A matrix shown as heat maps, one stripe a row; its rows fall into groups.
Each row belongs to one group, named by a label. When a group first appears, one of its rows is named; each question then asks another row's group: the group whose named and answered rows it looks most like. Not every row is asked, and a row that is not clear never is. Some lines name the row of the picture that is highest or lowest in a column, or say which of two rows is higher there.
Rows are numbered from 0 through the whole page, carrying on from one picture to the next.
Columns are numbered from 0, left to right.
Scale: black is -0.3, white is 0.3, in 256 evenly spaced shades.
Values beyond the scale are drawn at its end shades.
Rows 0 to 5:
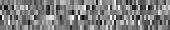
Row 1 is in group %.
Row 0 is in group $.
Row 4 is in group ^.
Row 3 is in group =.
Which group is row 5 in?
=
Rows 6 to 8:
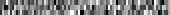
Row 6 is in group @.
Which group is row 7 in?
%
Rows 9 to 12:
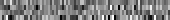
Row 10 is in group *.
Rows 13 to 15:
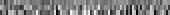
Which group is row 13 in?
%
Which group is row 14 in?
*
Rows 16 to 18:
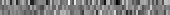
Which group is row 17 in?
^
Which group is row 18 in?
$
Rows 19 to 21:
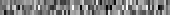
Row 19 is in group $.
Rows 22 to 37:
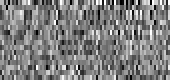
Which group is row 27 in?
^
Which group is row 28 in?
*
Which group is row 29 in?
*
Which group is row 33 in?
%
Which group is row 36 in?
=
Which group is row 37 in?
$
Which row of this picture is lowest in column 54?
22
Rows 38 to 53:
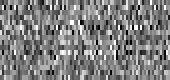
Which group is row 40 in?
@
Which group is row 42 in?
=
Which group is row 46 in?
$
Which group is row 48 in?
$
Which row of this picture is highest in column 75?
38
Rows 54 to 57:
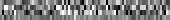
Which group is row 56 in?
$
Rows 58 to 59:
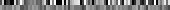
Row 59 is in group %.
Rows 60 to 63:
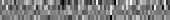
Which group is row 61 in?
@
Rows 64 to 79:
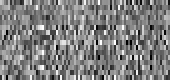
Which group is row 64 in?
*
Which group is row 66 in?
$
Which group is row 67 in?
%
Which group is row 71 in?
%
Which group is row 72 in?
$
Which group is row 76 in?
%
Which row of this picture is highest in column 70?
75
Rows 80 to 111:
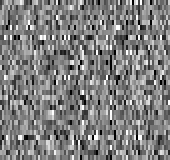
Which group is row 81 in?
=
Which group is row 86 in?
$
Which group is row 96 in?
@
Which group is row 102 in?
=
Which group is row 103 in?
=
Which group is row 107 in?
@
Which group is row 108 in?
=
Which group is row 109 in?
=
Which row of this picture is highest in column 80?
87
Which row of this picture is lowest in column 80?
96
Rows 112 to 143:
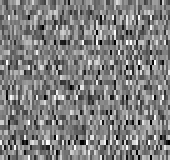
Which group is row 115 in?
^
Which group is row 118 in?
$
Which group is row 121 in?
*
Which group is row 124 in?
@
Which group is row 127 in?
$
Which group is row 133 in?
*
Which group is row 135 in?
@
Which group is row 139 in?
@
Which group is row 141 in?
%
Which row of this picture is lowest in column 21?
117
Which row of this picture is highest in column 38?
131
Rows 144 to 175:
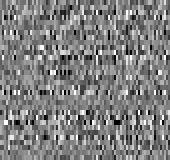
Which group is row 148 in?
=
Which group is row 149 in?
$
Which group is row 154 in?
$
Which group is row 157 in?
^
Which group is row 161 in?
=
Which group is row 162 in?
%
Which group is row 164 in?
@
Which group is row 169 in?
*
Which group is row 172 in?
*
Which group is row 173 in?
^
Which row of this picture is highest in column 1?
155
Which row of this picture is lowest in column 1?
150
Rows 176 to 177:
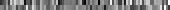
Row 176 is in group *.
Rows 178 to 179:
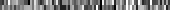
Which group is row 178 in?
^
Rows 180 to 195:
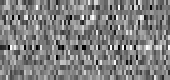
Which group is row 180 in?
@
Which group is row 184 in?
%
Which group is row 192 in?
$
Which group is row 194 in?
*
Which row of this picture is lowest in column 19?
189
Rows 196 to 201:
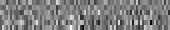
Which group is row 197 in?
@
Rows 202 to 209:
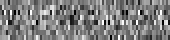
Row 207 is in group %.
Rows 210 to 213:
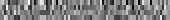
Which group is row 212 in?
%
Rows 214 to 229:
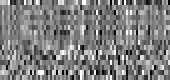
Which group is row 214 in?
*
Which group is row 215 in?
=
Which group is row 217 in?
%
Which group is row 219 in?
%
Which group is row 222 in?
^
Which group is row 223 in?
=
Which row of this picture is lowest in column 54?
225
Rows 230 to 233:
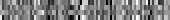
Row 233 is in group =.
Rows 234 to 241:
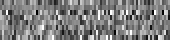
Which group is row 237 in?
*
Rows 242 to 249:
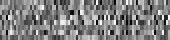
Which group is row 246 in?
$
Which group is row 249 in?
@
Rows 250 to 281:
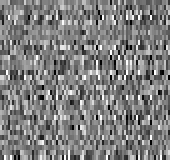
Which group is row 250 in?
*
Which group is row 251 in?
$
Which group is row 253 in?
^
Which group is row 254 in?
$
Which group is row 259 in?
$
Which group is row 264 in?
@
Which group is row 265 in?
*
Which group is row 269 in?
^
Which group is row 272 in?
*
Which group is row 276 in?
*
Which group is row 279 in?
$
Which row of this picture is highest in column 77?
264
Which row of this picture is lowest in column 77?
281
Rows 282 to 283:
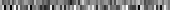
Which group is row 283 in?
%
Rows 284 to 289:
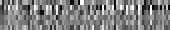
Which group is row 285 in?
^
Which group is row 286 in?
^
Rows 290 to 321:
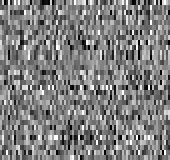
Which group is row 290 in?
%
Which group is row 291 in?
^
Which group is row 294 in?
^
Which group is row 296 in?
*
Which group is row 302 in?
@
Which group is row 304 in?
%
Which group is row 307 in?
=
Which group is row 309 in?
*
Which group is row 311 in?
=
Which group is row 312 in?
%
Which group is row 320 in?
@
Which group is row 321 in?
=
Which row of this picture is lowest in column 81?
320
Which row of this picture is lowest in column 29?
320
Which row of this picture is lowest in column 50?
293
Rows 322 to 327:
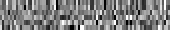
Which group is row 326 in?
$
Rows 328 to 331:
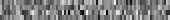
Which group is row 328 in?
$
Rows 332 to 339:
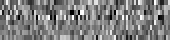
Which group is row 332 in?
@
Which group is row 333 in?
%
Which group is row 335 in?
=
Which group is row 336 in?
@
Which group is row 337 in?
^
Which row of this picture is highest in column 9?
332
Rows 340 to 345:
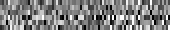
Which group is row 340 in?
^
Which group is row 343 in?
^
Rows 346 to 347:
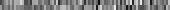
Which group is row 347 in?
$
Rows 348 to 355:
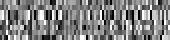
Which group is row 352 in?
@
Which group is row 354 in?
@
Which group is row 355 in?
%
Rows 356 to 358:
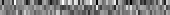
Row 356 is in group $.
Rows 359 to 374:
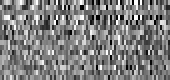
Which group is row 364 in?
%
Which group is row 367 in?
*
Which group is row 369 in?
=
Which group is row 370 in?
*
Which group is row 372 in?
$
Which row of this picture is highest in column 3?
362
